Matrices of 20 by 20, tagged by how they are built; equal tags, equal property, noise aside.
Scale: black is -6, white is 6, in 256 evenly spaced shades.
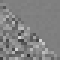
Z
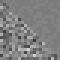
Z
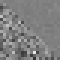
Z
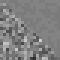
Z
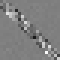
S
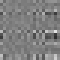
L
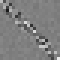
S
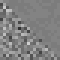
Z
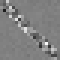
S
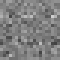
L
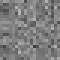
L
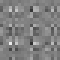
L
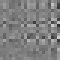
L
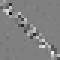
S
